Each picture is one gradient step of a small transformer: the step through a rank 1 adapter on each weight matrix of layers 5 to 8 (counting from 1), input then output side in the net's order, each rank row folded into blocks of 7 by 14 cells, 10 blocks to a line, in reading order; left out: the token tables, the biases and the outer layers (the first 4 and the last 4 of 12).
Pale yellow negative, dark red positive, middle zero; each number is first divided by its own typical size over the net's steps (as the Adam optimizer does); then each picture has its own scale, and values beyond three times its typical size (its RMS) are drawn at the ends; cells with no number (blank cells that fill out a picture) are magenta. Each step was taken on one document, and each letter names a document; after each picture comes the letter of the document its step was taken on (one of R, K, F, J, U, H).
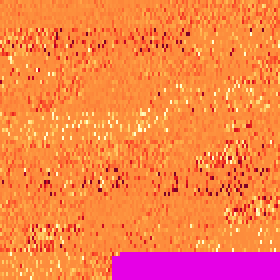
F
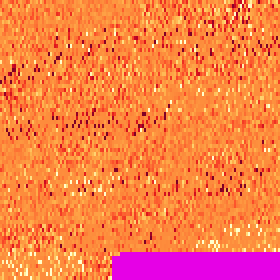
F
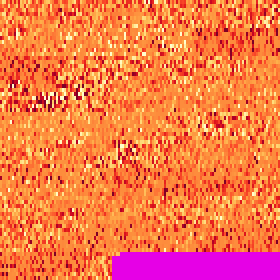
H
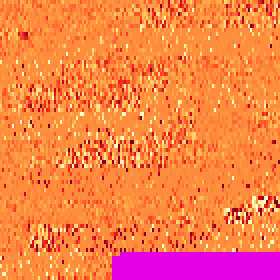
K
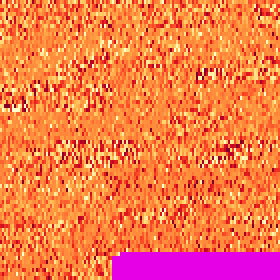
H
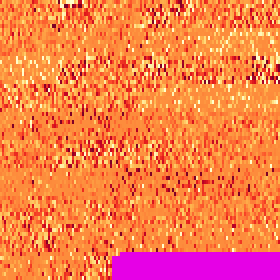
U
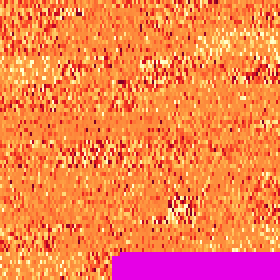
U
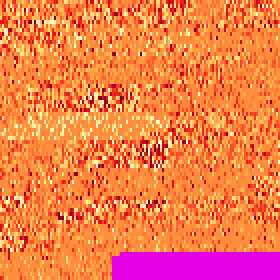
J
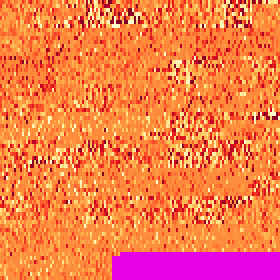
J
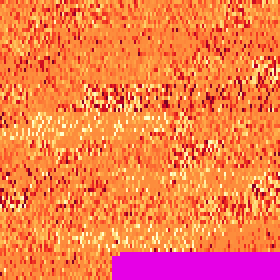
J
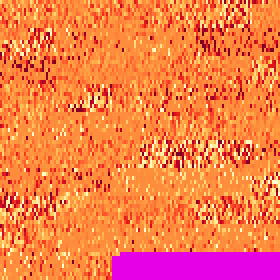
J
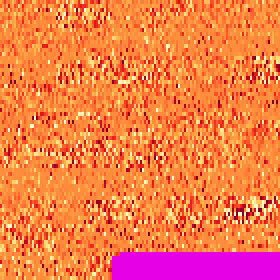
U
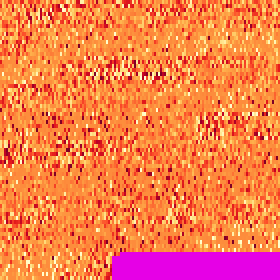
U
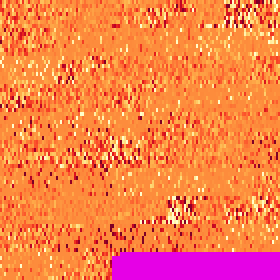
K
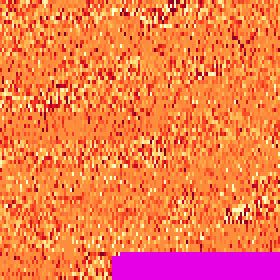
H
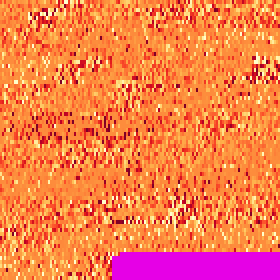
U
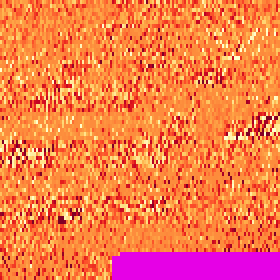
H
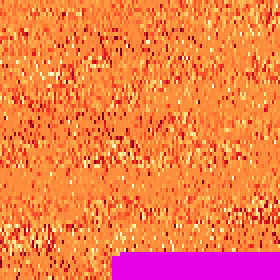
K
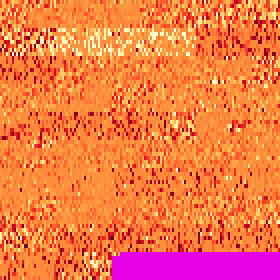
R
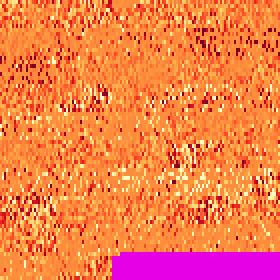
J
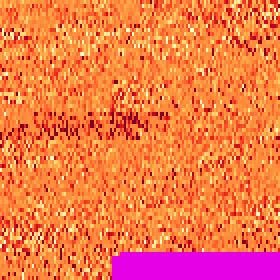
R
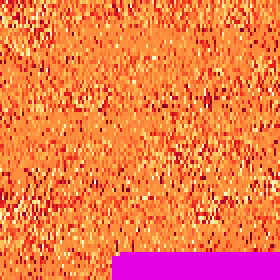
J
